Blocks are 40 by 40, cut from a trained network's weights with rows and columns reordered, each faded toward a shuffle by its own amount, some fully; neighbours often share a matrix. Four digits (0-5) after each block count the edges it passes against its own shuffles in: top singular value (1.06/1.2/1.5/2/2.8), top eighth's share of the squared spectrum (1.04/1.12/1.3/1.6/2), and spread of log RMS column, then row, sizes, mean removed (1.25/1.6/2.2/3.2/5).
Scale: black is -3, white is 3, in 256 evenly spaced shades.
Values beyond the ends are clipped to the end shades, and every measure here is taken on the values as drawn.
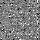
1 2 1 0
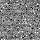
1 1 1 1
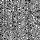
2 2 0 1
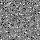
0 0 0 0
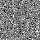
0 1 0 0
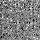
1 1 0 1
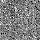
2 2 0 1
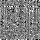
2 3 0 2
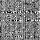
3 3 0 2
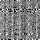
3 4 0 3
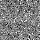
0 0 1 0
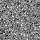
0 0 0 0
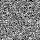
1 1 0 0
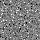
0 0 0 0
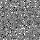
1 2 1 0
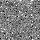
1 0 1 0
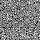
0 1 0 0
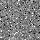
0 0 0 0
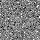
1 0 0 0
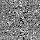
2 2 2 0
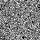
1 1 0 0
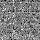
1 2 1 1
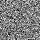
1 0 0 0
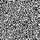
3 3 1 0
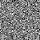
3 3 1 0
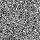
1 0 0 0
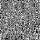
3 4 2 1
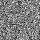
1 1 0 0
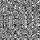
3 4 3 1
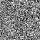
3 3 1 0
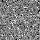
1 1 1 0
